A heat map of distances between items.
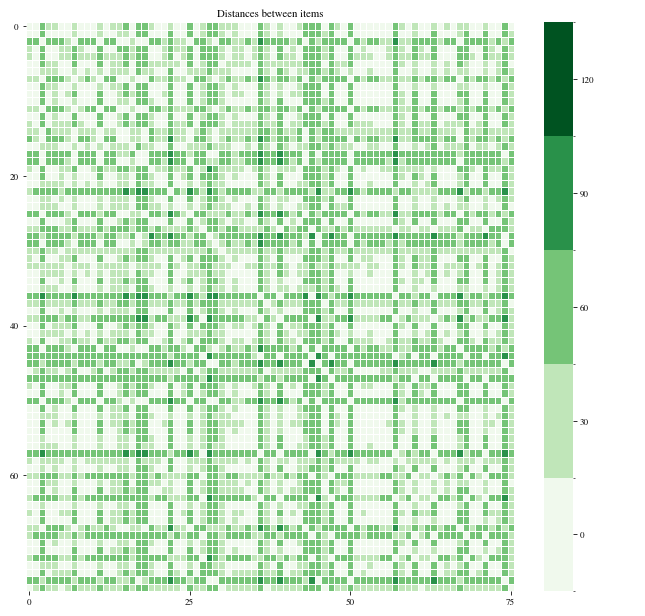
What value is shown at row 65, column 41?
30
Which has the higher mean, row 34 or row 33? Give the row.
34
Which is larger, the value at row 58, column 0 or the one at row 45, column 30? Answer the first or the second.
the second
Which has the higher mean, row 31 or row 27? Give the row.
27
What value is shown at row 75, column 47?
60
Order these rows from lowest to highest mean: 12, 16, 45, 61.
61, 12, 16, 45
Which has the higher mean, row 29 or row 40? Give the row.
29
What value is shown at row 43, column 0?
60
